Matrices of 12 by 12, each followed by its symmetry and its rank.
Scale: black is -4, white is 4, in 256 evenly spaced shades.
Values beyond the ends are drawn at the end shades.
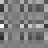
neither, rank one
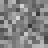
neither, full rank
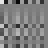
neither, rank one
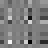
neither, rank one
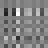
neither, rank one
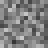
neither, full rank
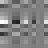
neither, rank one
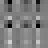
neither, rank one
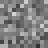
neither, full rank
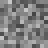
neither, full rank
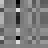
neither, rank one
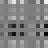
neither, rank one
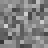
neither, full rank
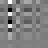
neither, rank one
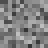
neither, full rank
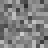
neither, full rank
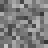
neither, full rank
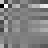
neither, rank one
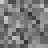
neither, full rank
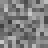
neither, full rank
